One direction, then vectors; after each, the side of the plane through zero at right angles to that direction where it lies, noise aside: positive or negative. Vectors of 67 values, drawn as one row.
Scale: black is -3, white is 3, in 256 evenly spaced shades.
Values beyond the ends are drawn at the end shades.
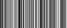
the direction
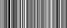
negative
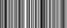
positive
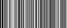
positive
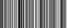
positive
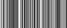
negative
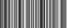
positive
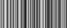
negative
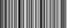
positive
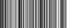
positive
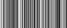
negative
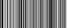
positive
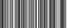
positive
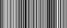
positive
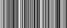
negative
